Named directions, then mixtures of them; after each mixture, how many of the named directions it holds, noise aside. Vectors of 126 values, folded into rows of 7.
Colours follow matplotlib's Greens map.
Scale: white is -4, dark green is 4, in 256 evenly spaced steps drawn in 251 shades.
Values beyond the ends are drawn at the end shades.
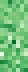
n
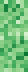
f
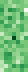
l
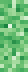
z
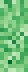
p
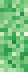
three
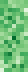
one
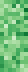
three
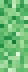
two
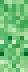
two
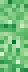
one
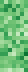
two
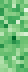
three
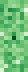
one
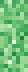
three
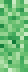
three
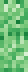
one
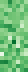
one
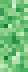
two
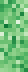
three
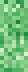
one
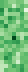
two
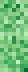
three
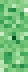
one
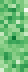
two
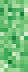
two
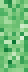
two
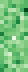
one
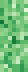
three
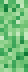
one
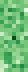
one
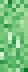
two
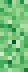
two
